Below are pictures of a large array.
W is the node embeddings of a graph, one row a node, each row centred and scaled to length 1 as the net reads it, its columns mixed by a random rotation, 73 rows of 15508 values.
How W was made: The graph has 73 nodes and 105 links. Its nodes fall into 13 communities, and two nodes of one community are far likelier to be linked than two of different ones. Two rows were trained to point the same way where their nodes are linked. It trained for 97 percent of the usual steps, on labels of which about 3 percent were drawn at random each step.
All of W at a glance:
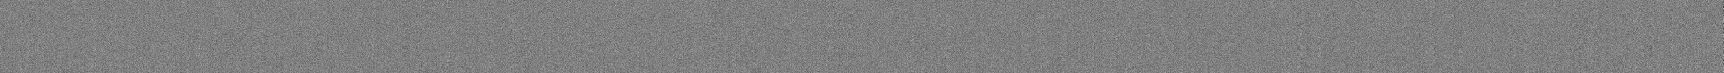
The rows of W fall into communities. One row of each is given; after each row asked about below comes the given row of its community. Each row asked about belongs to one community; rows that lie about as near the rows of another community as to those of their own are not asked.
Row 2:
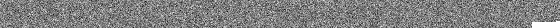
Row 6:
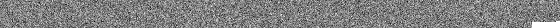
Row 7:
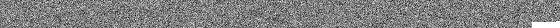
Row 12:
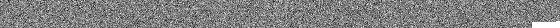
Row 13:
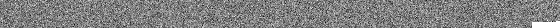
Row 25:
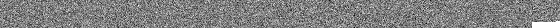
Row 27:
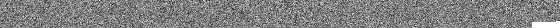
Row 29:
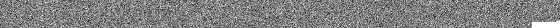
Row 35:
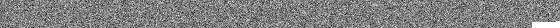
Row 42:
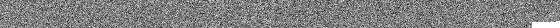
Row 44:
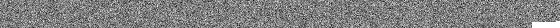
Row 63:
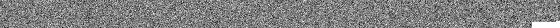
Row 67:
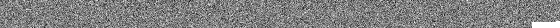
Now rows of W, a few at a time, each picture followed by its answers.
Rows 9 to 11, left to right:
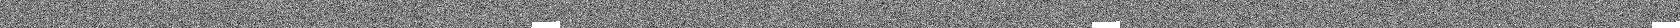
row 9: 2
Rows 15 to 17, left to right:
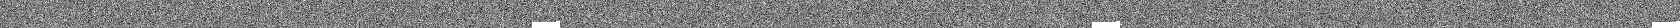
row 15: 63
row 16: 63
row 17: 2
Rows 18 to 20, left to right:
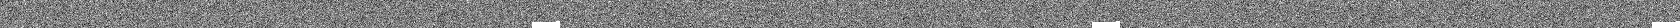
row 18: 67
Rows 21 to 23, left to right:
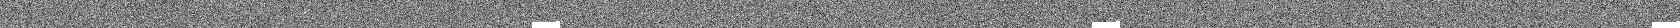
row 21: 67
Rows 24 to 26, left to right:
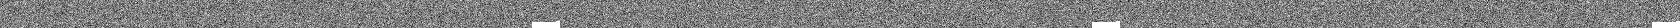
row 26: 12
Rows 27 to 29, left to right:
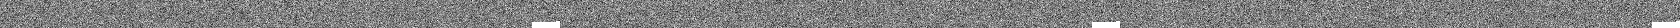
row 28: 7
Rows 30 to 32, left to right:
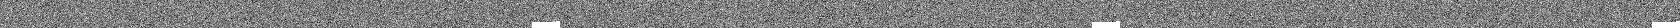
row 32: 2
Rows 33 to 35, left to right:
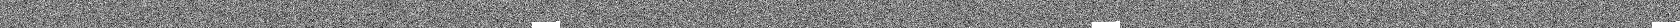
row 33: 29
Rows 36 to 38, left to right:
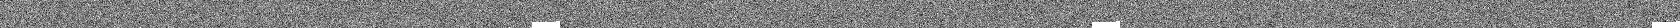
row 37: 63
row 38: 13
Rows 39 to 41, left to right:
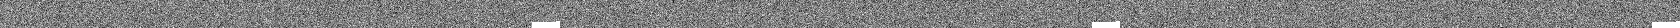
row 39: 42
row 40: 67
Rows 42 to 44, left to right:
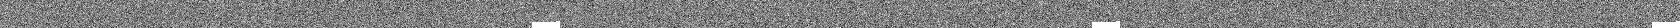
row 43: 35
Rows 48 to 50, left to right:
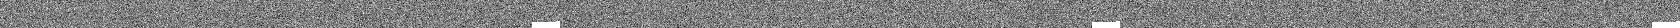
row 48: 25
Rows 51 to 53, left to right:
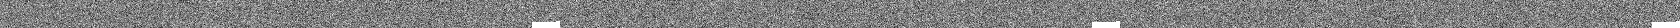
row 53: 29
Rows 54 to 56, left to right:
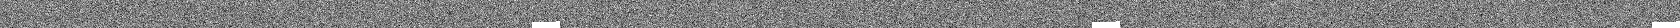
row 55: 25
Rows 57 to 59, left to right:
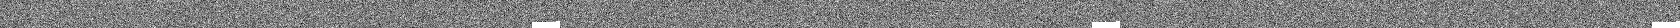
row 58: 44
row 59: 35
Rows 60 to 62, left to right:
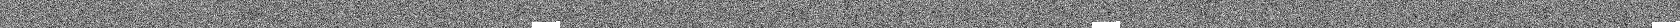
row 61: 27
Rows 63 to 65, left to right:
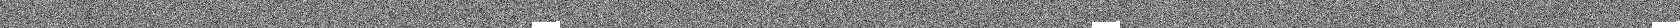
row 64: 6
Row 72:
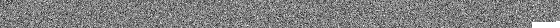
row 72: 44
